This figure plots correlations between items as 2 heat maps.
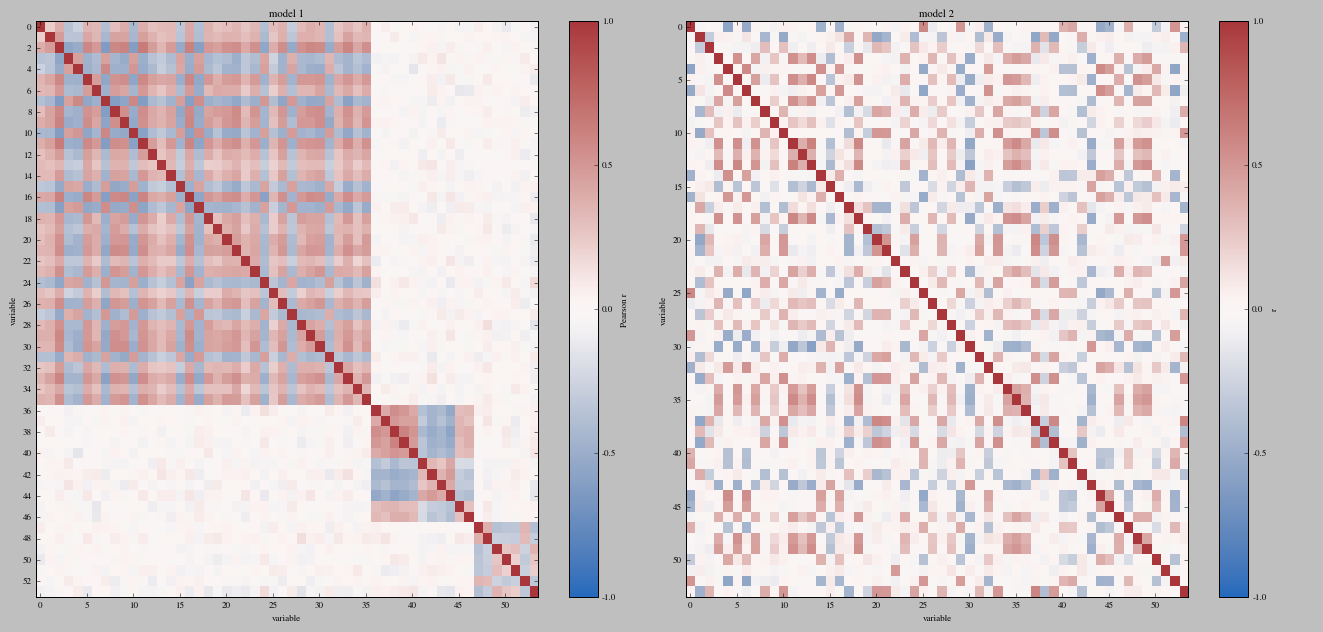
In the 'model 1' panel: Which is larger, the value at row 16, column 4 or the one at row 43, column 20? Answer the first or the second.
the second
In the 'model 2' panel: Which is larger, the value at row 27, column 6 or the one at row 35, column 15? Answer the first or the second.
the first
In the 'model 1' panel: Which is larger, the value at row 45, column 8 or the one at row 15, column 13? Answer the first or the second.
the first
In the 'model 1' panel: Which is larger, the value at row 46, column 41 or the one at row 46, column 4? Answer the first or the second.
the second
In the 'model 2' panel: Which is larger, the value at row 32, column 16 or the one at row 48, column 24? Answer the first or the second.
the first
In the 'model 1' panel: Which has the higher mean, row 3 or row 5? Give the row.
5
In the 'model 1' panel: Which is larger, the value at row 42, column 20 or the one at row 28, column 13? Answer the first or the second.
the second
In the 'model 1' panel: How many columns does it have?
54
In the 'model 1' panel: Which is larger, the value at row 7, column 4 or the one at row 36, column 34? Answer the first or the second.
the first
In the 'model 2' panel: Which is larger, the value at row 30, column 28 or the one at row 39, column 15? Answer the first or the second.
the second
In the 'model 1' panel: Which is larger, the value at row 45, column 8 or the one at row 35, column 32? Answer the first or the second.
the second
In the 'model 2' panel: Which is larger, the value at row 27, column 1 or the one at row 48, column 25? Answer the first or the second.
the second
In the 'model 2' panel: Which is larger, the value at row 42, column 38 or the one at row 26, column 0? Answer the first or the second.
the first
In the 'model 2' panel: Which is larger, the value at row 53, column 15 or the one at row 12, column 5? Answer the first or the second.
the second
